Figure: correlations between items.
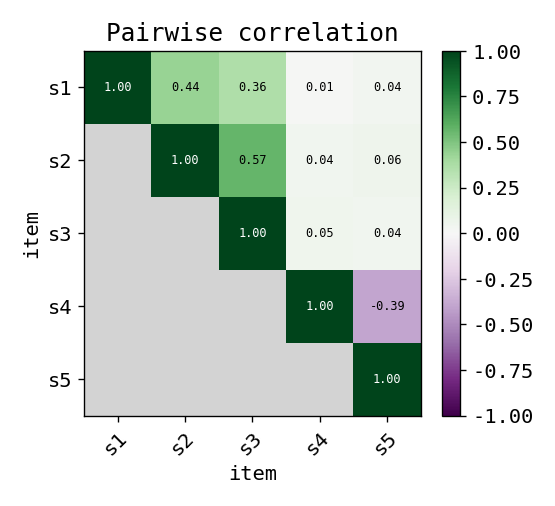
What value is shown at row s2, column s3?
0.57
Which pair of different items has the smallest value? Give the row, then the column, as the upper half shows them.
s4, s5
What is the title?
Pairwise correlation
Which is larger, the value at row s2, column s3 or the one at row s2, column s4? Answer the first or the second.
the first
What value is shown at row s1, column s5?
0.04
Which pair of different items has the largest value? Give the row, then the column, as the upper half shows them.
s2, s3
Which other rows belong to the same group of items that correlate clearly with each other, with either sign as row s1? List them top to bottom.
s2, s3
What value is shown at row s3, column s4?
0.05
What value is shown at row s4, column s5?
-0.39
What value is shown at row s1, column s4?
0.01
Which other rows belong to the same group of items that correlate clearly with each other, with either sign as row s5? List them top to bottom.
s4
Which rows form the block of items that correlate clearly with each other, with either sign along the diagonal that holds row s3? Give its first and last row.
s1 to s3
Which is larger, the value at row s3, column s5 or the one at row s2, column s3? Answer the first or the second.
the second
